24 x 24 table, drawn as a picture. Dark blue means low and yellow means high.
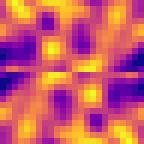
Symmetry: a half turn. Stripes: none. Slope: none.
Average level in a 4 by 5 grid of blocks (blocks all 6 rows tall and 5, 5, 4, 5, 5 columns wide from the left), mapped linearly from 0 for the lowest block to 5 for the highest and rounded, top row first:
5 3 5 3 4 | 0 4 3 4 1 | 1 4 3 4 0 | 4 3 5 3 5
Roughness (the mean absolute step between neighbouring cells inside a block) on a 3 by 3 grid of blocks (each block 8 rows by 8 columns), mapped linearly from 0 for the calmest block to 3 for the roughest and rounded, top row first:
210 / 232 / 012
